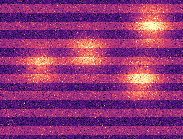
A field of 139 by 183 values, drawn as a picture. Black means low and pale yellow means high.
The top right is the ninth with the highest average. Overall the values sit about 40% of the way up the scale. There are four bumps. Stripes running across repeat 8 times from top to bottom.
